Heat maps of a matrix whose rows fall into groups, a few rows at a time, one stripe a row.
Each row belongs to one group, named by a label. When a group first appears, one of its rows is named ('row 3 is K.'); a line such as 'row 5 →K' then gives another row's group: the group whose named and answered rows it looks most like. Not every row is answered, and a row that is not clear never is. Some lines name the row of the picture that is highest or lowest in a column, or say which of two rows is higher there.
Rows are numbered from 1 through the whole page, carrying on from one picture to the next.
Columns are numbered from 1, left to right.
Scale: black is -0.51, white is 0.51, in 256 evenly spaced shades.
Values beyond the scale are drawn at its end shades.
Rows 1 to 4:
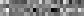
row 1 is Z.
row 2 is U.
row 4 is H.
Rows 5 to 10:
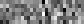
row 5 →H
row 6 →Z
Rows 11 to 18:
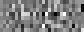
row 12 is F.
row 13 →F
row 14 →H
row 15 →H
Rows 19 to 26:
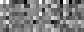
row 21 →H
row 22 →Z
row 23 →U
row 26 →U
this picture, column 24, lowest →19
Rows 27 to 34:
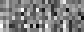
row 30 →Z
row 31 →F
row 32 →Z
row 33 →H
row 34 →Z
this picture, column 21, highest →27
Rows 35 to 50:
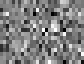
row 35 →H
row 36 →H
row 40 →Z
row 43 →H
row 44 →U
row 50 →F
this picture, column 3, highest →38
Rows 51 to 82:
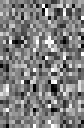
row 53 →H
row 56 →F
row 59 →Z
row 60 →F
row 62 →F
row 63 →U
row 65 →H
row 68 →U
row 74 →Z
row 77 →F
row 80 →U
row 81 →F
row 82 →U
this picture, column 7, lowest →61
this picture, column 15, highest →52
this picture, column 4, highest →61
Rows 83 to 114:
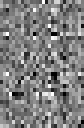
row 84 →Z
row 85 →U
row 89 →F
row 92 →U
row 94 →F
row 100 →F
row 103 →H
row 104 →F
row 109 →U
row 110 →Z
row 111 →F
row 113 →F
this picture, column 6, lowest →106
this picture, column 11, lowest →102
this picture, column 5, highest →113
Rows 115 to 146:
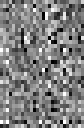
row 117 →U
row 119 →H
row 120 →U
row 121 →F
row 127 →Z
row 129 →F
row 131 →H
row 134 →F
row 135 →Z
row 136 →F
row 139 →Z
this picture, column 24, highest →133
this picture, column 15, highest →132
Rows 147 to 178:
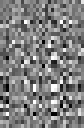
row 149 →F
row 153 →Z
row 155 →H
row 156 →U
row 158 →F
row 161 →U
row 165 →Z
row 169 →U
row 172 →U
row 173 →Z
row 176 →U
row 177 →Z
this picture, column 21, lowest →173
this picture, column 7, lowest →158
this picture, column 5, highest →157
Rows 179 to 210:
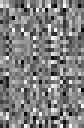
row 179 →Z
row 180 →Z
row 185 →F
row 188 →U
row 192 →U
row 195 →Z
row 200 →U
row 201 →F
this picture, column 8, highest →186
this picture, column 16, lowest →181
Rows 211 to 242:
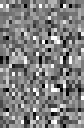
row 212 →Z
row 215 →F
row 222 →F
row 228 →Z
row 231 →H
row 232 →H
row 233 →U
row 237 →H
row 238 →U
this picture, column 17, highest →215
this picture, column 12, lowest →239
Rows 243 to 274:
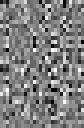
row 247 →H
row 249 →Z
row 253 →F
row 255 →U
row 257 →H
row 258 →Z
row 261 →F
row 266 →Z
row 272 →U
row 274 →F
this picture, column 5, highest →257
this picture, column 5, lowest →271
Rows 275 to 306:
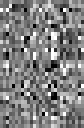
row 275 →F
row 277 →Z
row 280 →F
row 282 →H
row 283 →U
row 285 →Z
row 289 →U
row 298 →Z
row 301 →H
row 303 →H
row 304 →U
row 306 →U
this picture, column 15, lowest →303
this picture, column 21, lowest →277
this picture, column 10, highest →298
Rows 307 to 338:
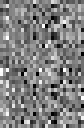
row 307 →U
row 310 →H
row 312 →H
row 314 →F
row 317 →F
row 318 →H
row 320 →F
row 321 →U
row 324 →Z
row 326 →U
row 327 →Z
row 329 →F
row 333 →F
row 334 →Z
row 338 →H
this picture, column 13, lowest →325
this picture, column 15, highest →313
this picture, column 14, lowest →309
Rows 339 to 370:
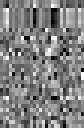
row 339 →U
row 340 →U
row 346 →H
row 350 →U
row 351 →F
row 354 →H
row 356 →F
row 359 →U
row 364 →H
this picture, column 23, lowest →352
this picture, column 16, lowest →370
